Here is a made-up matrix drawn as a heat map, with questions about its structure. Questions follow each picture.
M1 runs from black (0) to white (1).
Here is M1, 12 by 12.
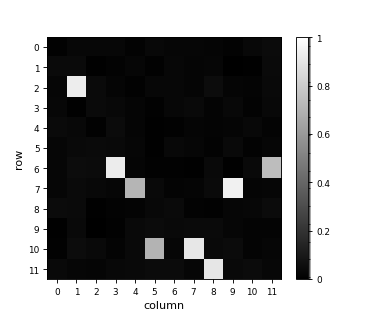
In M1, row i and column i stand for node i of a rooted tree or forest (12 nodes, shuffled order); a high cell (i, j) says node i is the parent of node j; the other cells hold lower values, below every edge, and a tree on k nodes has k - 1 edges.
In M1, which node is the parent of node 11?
6
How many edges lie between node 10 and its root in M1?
0
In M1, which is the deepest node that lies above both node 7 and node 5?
10
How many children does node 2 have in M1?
1
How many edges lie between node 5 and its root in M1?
1
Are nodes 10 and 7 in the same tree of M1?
yes
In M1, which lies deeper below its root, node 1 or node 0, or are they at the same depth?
node 1
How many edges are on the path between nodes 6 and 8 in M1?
2
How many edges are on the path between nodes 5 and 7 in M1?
2
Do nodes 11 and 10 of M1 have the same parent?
no
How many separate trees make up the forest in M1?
4
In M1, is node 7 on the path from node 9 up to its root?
yes
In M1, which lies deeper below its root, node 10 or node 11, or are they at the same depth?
node 11
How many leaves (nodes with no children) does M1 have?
7
